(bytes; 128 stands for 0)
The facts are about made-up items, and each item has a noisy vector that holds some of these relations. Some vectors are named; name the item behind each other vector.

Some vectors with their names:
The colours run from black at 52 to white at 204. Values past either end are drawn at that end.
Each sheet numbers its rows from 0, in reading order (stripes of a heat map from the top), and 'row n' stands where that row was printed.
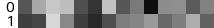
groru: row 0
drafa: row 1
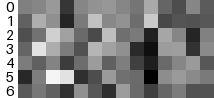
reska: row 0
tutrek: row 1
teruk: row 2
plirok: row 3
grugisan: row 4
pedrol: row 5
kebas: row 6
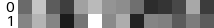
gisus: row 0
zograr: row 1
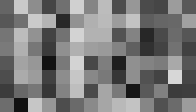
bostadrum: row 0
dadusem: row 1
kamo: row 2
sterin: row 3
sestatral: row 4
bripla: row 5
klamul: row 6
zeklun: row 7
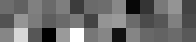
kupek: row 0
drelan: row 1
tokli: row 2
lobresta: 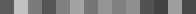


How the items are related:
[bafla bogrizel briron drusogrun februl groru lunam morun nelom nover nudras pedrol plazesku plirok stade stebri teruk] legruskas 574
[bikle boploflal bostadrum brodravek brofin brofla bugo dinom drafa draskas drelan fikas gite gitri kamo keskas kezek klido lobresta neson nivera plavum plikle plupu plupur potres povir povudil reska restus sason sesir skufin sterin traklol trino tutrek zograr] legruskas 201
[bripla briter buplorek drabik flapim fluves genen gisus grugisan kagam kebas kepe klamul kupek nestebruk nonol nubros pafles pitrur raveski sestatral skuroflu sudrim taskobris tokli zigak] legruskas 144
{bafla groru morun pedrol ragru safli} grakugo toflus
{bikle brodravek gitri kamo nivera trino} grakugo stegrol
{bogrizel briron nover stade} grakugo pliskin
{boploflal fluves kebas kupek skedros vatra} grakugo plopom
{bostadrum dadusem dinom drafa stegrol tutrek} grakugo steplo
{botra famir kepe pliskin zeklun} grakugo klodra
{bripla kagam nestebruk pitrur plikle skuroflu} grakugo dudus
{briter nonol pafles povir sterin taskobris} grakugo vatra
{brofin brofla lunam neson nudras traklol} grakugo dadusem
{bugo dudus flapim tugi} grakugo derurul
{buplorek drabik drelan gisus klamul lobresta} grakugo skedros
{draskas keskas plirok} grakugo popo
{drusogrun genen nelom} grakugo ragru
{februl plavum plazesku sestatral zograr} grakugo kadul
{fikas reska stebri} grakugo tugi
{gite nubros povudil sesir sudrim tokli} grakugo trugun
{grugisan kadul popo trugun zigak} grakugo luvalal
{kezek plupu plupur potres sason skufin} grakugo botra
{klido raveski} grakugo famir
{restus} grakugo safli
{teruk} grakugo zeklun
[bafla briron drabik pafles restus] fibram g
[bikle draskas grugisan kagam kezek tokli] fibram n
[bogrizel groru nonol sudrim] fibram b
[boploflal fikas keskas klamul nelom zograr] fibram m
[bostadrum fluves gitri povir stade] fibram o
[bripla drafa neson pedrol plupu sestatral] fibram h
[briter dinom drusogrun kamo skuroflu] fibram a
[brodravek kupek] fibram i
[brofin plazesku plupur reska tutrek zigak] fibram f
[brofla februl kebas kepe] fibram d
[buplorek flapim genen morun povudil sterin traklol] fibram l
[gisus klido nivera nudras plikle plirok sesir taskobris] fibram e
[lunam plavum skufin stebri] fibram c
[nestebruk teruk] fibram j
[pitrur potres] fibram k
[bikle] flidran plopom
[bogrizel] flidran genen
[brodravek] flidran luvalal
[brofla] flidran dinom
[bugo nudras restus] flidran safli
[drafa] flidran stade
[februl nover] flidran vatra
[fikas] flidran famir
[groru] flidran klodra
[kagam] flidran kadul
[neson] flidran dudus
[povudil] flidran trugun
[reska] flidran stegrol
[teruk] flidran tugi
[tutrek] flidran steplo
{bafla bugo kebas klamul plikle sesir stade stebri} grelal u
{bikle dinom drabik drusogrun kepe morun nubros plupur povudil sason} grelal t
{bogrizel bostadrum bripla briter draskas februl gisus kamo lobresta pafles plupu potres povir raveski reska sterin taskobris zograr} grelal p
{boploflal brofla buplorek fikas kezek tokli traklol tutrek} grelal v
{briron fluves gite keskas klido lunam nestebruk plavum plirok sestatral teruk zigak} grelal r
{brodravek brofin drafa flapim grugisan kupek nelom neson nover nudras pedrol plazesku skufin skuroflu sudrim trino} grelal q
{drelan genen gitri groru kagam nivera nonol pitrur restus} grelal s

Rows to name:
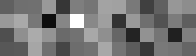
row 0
vatra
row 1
draskas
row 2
briron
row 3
brofin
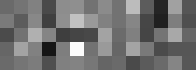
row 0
sason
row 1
plupur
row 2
trino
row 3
fikas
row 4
kagam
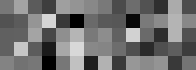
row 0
kepe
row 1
nover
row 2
plupu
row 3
buplorek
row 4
sesir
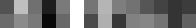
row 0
boploflal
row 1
keskas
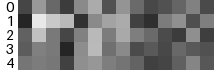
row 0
fluves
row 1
lunam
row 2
povir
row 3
nestebruk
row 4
genen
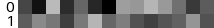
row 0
bugo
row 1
pitrur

